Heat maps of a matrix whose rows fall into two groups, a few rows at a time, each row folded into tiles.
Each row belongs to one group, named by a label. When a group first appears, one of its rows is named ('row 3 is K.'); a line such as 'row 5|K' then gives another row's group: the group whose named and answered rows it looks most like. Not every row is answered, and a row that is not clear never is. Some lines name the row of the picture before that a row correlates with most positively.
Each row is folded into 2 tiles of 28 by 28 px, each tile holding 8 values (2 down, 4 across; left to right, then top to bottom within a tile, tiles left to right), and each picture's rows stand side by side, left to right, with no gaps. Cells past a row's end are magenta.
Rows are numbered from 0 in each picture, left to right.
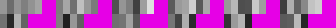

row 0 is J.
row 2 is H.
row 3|J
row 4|H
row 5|H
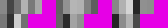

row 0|J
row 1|J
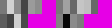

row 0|H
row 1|J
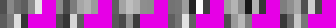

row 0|H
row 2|J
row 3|H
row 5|H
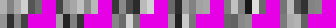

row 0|J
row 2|H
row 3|J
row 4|H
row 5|H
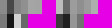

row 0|J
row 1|J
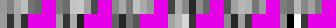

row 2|J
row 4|J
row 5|J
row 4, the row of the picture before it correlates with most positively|0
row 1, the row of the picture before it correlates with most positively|0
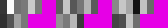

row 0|H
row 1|H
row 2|H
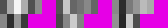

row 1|H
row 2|J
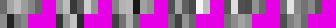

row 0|J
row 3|H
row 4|H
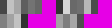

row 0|H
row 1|H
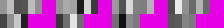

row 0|H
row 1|H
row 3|H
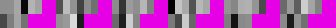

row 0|H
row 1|H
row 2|J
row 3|H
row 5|J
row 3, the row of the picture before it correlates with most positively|3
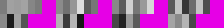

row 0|J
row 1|J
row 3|H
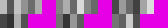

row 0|J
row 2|H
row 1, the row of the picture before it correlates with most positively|0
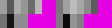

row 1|J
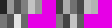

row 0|H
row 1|H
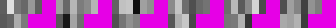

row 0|H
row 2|H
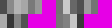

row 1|H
